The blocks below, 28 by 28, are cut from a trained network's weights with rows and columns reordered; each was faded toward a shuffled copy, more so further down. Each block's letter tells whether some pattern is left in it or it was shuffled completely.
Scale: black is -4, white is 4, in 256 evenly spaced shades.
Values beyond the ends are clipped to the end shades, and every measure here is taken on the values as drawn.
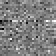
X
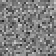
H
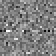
X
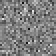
H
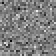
H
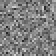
H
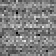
X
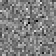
H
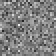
X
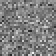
X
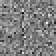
X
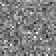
H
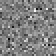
X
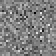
X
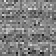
X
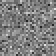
H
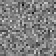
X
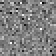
X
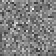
H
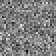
H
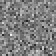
X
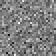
H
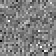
X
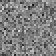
H
